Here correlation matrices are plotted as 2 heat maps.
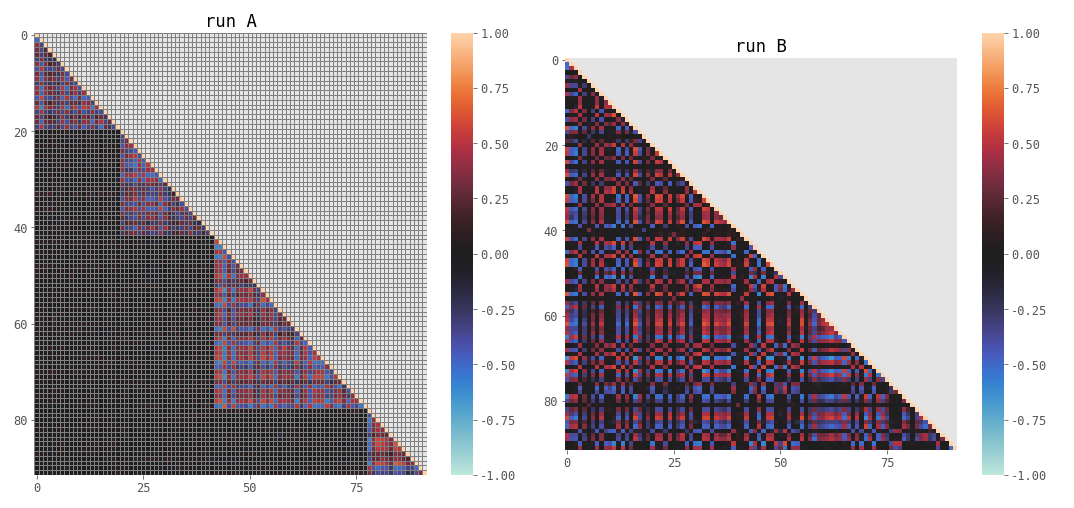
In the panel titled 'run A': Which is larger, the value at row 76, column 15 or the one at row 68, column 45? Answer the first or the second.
the first
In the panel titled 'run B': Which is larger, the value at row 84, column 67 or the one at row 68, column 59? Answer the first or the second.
the second
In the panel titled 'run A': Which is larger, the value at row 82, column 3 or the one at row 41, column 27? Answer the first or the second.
the first
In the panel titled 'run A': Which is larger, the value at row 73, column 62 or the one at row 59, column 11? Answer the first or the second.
the second
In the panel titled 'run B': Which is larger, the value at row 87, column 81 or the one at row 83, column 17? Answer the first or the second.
the first
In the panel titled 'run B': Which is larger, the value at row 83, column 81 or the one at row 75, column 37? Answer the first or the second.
the first
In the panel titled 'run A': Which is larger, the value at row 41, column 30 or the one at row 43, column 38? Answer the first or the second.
the second
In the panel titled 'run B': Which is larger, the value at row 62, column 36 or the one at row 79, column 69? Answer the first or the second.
the first
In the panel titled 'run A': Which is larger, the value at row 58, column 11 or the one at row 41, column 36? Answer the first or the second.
the second
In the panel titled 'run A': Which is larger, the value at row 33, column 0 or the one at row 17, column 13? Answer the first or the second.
the first
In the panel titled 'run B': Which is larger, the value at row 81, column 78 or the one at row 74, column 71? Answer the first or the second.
the second
